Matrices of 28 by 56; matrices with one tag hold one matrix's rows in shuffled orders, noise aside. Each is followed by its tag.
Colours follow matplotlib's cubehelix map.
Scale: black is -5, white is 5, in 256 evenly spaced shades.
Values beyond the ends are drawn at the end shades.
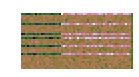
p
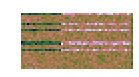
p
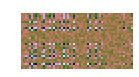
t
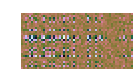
t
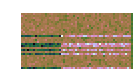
p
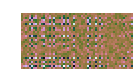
t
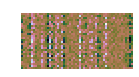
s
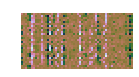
s
